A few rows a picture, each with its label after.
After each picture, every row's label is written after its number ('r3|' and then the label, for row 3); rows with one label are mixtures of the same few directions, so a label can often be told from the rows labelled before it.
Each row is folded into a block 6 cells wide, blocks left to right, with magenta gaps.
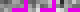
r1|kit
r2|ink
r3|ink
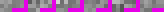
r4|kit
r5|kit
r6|kit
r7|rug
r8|ink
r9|kit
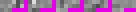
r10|rug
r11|kit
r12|ink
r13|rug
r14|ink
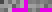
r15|ink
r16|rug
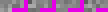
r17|ink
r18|ink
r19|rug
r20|ink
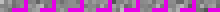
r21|kit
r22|rug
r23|kit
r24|rug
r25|ink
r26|rug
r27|rug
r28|ink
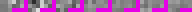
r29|rug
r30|kit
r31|rug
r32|kit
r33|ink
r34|ink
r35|kit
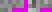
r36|ink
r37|ink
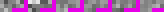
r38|kit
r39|kit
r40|ink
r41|rug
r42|ink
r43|rug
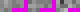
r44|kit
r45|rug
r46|kit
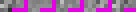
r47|rug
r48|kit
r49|kit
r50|rug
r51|rug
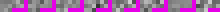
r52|kit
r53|rug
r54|rug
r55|kit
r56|kit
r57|kit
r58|ink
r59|rug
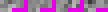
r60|rug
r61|ink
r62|rug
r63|kit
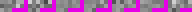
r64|rug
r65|kit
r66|kit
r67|kit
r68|kit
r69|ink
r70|kit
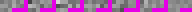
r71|kit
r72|ink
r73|ink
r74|rug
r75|rug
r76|kit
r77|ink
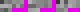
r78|ink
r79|ink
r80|kit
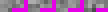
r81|kit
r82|ink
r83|kit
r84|ink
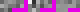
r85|rug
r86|kit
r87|rug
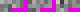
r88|ink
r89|ink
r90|kit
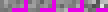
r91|ink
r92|rug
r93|ink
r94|rug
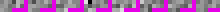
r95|rug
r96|ink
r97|rug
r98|kit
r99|ink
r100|ink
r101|rug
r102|rug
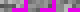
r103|rug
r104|ink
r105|rug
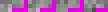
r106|ink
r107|rug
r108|kit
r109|ink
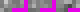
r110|kit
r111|ink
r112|rug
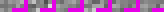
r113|rug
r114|ink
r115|ink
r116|rug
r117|rug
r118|rug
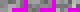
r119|rug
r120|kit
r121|rug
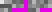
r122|ink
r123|ink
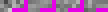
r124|kit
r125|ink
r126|rug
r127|ink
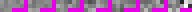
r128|kit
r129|ink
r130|rug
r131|kit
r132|ink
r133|kit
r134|rug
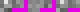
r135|kit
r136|rug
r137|kit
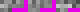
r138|rug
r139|kit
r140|rug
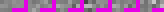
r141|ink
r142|kit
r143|rug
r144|ink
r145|rug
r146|rug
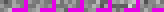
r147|kit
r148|rug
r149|ink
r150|rug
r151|rug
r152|kit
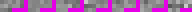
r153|ink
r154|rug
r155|rug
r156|ink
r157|kit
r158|ink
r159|rug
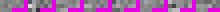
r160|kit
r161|rug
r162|ink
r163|rug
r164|ink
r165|kit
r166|ink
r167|rug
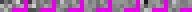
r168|kit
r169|ink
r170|kit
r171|kit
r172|kit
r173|kit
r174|kit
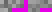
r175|ink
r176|kit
